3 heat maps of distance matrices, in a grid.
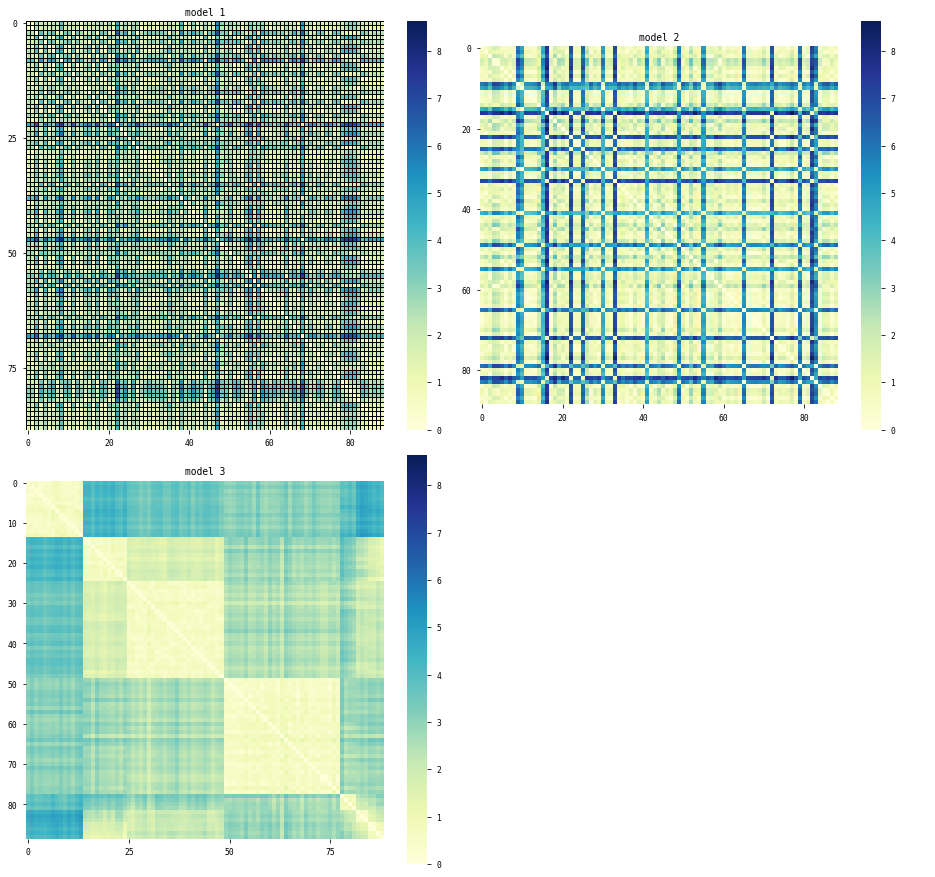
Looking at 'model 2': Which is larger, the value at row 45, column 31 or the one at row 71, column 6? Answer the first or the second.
the first
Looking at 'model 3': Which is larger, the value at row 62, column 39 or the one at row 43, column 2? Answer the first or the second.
the second
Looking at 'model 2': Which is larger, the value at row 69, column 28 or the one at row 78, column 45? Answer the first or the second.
the second
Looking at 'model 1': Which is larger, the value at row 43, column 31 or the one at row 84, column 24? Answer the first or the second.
the second
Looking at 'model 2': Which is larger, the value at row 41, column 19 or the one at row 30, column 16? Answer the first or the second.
the second
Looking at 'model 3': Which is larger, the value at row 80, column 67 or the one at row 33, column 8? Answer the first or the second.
the second
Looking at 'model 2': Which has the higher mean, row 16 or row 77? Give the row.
16
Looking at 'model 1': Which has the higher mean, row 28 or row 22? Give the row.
22
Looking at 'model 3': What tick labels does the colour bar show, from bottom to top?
0, 1, 2, 3, 4, 5, 6, 7, 8
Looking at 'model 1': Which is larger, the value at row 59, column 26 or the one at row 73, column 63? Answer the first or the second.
the first
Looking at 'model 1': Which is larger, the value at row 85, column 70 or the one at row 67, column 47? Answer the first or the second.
the second
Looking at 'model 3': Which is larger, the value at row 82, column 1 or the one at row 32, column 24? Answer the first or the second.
the first
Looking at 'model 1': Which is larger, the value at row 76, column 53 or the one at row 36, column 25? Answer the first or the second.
the second
